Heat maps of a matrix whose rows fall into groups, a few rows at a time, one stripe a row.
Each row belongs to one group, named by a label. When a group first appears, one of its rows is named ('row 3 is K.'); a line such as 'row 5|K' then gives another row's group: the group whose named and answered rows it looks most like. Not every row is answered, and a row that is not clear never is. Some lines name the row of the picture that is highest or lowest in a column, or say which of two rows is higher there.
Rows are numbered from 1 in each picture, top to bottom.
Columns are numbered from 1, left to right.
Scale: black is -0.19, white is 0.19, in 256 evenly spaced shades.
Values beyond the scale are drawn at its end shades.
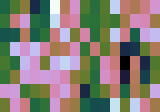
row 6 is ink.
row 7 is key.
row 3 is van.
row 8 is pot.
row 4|ink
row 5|ink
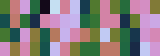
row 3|van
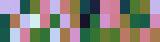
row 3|pot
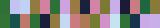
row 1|ink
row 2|van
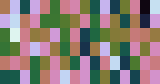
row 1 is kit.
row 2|kit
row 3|pot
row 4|ink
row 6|van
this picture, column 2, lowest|6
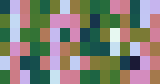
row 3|pot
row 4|pot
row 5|key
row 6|pot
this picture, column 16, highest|1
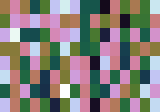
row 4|ink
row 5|kit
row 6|kit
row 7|van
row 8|kit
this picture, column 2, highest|3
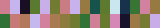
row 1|key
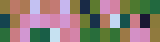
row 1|ink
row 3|pot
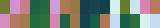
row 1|pot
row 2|key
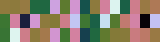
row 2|kit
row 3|pot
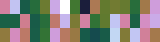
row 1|key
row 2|van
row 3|pot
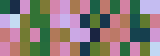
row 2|key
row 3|kit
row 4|key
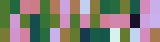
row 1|van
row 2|van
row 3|pot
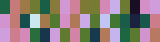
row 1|van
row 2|kit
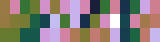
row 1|key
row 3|key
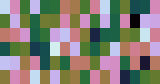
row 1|kit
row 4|pot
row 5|kit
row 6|ink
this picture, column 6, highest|4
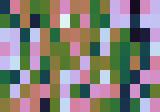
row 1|van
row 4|kit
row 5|kit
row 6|van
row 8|van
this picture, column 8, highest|6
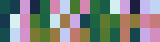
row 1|van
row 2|pot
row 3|van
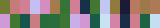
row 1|ink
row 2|kit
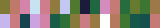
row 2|kit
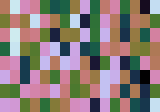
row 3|kit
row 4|pot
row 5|key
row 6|kit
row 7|ink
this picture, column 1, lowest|4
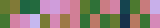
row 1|key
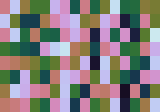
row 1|key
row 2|key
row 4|key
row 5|kit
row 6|van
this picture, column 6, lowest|3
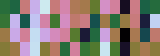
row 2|kit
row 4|ink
